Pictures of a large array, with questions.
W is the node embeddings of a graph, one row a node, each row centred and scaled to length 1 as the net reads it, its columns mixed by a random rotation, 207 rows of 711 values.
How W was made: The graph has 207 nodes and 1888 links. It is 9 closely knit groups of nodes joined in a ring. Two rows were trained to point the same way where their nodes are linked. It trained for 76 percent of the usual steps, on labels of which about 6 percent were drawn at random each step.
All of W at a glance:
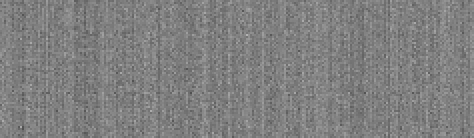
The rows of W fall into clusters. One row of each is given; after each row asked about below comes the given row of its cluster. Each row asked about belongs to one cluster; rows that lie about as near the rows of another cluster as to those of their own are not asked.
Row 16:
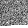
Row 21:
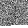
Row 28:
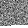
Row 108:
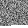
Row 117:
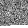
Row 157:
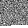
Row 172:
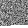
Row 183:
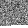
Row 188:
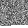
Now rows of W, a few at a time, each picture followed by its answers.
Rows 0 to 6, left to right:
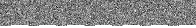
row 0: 16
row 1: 188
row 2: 183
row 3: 188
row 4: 157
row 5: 183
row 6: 108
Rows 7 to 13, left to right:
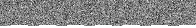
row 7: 117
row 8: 157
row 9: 188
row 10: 16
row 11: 117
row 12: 108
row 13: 28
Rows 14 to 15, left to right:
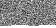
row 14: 28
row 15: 21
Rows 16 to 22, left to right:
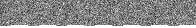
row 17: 28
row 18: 188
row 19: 172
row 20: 188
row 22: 157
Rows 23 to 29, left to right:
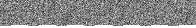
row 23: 28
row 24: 172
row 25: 21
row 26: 172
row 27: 188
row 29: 108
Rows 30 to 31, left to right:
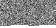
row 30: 172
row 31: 188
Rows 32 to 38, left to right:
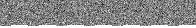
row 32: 188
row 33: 172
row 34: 16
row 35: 183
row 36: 28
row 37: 108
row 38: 172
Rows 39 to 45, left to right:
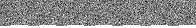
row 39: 16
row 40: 28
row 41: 108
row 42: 28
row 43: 16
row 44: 157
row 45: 108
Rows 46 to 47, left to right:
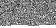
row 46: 183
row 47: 157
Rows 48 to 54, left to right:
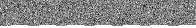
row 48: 183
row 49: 183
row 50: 117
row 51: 21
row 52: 21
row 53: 117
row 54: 172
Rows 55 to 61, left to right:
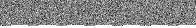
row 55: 183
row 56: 117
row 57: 16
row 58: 28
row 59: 28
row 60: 108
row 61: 117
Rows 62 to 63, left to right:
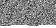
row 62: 188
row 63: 21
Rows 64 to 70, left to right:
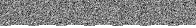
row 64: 16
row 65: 16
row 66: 117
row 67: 28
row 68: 188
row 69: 16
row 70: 117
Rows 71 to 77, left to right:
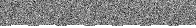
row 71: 183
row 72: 157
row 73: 21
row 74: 188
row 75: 108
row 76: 108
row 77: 21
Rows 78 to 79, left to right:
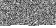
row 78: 172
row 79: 16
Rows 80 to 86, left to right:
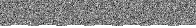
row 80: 117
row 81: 172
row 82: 188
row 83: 117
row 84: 108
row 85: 117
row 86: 183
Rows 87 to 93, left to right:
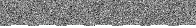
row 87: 108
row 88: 157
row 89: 21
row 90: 183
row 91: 16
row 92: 21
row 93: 16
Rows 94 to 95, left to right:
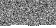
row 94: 117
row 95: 183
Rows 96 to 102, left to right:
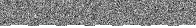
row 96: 117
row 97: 108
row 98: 108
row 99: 188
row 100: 157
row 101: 21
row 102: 28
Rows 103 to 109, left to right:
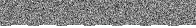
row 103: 188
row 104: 28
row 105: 188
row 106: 157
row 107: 117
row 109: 172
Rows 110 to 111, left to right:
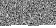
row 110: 108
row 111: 28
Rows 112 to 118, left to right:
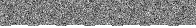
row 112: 188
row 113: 157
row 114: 21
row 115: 188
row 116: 108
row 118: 21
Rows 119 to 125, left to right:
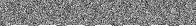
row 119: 183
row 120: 157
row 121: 188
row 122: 188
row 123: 183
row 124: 157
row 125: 188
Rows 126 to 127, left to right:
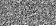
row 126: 16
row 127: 16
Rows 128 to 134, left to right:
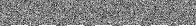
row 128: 188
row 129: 172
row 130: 108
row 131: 108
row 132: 16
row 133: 21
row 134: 16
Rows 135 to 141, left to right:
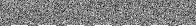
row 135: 108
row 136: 172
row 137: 16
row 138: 117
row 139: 117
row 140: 117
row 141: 172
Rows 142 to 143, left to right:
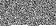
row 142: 157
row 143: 157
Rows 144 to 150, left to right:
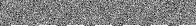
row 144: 108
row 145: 157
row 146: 21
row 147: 157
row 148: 21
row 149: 21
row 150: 28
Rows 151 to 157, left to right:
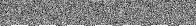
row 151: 16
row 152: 157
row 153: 183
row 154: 183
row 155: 117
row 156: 188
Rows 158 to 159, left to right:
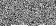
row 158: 21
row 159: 117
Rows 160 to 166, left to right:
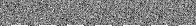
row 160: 183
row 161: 183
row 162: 21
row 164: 108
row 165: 108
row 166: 172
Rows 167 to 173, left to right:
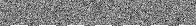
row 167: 172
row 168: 108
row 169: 28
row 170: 188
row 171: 108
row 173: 21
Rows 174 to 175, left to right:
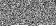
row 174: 172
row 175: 117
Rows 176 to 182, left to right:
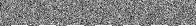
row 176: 108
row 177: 188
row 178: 172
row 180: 108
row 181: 21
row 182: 21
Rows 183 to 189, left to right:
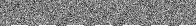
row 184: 157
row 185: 21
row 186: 108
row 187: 21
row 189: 28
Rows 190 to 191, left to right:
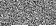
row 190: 28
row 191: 157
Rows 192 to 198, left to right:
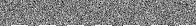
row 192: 183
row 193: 157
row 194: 157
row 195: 16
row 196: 108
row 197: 157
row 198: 183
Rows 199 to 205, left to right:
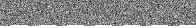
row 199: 172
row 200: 183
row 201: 183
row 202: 157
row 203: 28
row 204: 183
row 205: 108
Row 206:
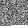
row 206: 188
